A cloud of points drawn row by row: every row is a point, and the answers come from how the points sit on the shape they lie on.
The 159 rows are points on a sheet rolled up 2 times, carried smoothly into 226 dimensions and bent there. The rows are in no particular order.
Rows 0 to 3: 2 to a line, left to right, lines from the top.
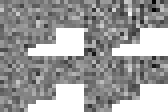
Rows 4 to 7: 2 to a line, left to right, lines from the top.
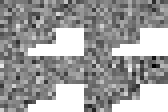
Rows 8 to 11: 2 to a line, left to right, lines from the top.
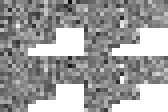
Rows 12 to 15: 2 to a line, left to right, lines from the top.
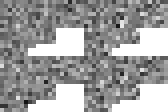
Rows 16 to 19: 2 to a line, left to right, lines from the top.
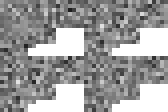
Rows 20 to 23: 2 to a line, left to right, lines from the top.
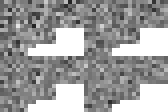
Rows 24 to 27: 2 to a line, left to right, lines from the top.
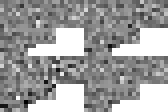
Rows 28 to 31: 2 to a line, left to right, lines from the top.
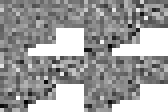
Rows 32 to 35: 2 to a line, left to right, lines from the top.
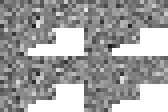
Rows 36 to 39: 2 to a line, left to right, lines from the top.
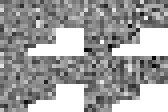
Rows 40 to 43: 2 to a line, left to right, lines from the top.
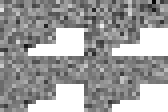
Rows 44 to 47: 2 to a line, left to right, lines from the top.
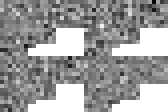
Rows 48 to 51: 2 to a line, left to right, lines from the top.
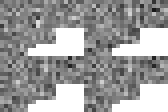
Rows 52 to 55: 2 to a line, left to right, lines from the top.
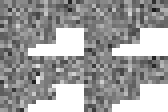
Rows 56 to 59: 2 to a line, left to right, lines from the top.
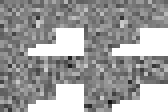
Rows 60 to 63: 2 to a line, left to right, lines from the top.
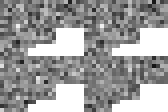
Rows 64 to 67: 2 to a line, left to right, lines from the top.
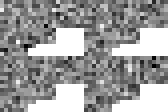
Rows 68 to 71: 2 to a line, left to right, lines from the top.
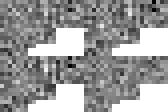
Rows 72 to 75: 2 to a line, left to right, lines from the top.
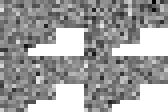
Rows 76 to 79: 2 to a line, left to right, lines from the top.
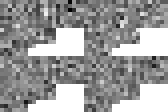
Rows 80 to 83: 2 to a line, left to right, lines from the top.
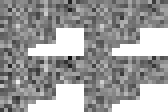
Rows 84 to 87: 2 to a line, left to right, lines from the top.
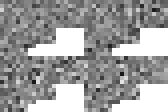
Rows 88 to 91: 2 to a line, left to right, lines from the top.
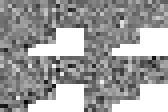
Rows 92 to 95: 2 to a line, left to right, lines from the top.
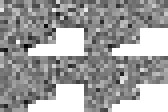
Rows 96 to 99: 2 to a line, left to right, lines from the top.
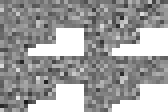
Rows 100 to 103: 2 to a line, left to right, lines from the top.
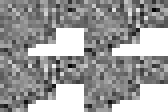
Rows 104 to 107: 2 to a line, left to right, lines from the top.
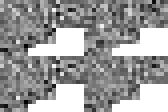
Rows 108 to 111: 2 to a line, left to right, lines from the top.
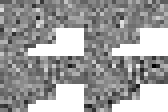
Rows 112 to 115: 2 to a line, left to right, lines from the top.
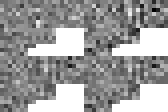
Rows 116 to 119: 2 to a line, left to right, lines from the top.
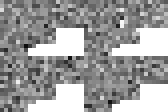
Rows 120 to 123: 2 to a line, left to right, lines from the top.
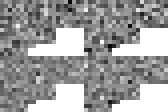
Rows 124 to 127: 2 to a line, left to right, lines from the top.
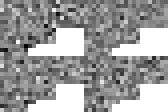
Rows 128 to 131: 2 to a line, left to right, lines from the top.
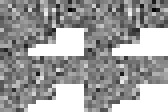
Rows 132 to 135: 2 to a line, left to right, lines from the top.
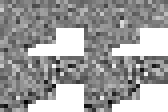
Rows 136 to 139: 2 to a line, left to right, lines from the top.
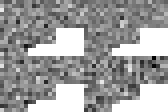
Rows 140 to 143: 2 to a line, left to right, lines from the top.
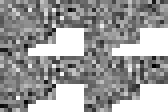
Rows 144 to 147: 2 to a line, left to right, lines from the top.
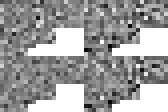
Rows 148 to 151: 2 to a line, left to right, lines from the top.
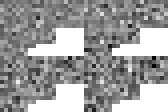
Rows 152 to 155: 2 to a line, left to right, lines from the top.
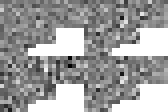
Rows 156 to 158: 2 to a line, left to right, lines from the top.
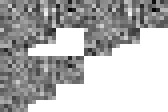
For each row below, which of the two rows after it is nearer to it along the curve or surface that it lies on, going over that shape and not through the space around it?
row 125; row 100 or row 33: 100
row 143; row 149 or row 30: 30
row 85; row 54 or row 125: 125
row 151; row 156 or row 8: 8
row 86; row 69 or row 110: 69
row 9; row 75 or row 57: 75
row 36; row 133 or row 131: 131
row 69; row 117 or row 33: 117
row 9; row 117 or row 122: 117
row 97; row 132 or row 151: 151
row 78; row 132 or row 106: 132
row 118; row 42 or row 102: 102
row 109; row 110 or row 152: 152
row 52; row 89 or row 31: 89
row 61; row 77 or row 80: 77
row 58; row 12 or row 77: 12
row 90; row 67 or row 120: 67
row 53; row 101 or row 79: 79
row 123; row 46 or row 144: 144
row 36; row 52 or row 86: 86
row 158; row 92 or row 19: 19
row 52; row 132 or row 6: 132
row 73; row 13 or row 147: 13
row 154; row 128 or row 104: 128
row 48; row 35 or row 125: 35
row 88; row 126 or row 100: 100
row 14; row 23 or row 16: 16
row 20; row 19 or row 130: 130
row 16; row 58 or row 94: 94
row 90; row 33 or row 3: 33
